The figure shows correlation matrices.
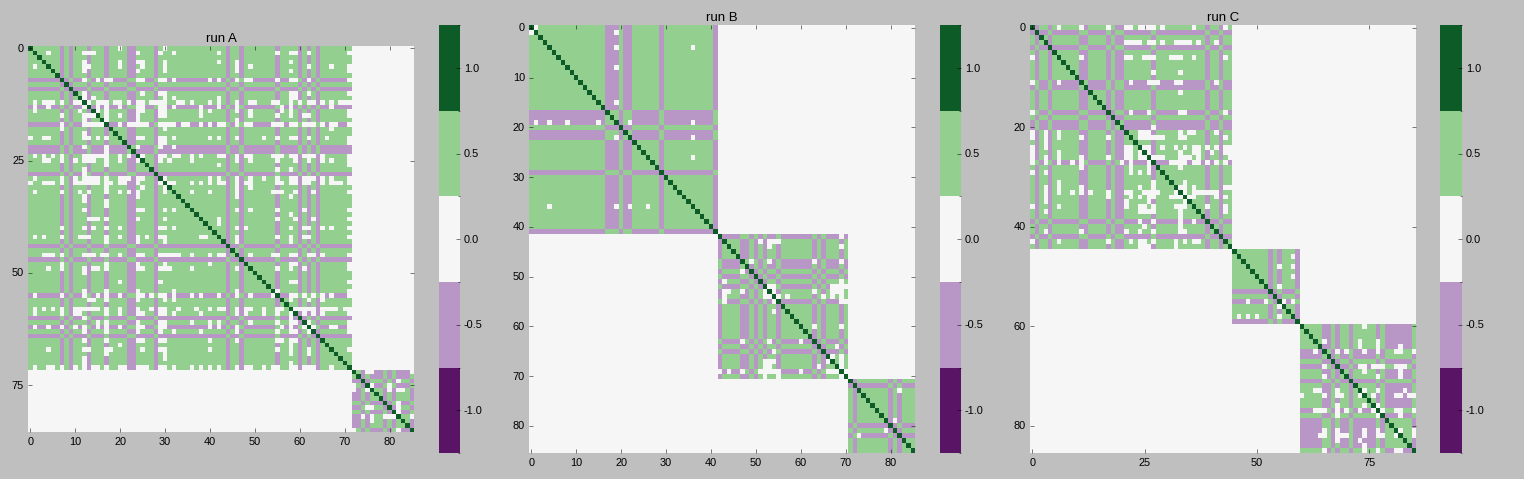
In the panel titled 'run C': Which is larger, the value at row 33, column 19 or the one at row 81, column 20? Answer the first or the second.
the second
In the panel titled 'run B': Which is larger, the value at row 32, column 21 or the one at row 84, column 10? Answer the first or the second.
the second
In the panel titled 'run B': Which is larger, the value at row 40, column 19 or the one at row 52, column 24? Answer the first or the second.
the second
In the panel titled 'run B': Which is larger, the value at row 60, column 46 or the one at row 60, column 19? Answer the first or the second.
the first
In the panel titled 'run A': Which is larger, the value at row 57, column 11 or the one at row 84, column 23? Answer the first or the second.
the first
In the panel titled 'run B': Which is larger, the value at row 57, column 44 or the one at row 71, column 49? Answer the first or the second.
the first
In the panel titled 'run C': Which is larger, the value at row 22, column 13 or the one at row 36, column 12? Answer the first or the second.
the first
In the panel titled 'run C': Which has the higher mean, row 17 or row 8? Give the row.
8
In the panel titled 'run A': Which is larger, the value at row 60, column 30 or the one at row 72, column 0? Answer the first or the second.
the second
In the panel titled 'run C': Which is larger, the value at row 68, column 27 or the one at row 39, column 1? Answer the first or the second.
the second
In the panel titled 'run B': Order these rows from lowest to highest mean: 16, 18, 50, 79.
18, 50, 79, 16
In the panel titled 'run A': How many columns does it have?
86
